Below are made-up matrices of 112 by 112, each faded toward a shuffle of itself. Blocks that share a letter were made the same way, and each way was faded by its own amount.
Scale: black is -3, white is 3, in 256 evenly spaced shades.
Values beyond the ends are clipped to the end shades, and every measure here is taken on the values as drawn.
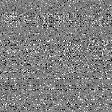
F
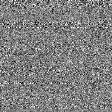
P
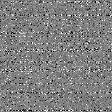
F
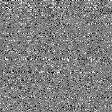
F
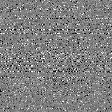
F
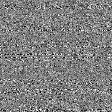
P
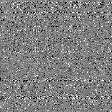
F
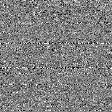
P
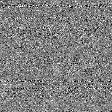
P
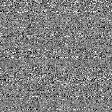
P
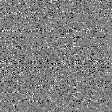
F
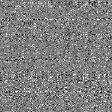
F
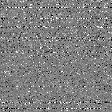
F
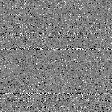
F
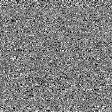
P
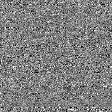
P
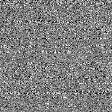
P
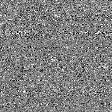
P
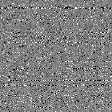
F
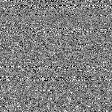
P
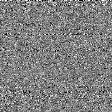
P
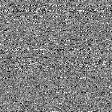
P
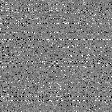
F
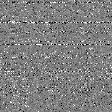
F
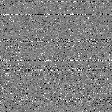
F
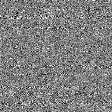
P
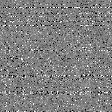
F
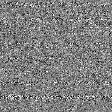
P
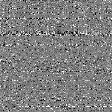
F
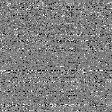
F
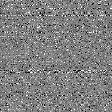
F
